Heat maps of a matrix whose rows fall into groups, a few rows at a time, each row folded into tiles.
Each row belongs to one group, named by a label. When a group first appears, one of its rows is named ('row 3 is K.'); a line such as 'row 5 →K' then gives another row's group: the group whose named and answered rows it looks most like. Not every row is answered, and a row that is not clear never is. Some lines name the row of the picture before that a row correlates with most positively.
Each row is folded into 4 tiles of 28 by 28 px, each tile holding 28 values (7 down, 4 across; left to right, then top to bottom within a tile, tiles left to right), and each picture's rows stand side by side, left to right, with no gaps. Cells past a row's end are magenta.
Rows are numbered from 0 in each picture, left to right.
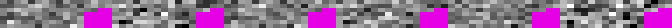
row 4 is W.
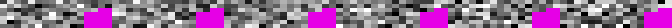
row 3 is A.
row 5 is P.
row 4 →W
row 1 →P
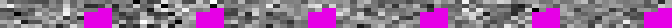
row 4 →A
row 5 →P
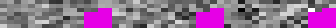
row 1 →P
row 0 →A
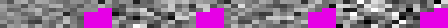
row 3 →P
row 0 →P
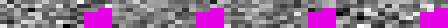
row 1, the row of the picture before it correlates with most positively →3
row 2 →A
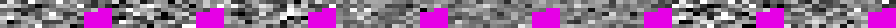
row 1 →W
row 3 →A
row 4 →W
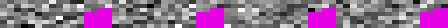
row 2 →A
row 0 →P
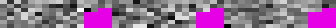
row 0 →A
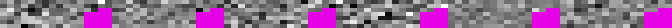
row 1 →A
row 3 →W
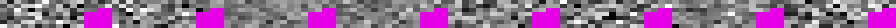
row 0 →W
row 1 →A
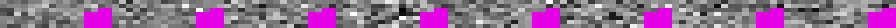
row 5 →W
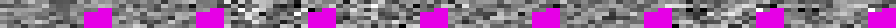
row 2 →A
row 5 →W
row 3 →W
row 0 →A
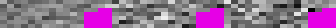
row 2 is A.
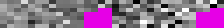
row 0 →P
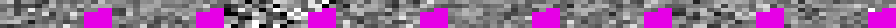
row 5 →W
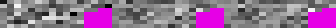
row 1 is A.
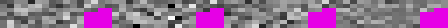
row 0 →W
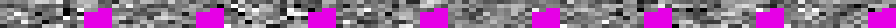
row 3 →W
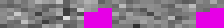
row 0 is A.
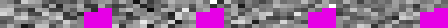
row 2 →W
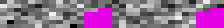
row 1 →W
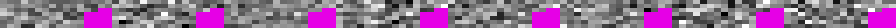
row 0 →P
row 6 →W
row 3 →A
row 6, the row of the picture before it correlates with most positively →1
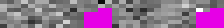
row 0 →P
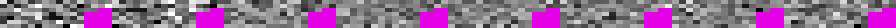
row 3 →P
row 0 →W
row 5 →W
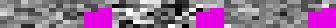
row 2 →A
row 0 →P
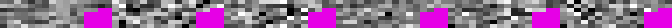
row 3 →W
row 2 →A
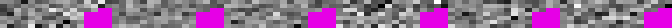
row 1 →W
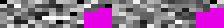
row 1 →P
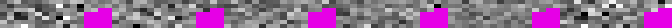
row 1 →P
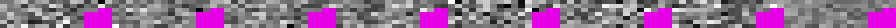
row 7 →P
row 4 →A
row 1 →A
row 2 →W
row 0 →P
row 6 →A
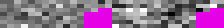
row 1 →A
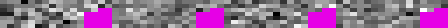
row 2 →W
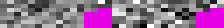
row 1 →P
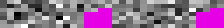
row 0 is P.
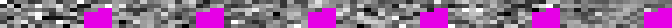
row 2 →W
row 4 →A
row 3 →P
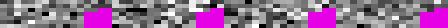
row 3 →P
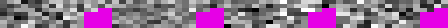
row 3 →P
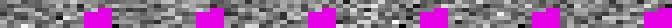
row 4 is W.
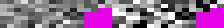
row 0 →P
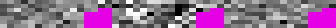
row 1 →A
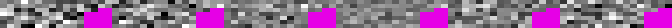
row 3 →W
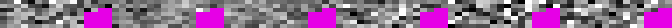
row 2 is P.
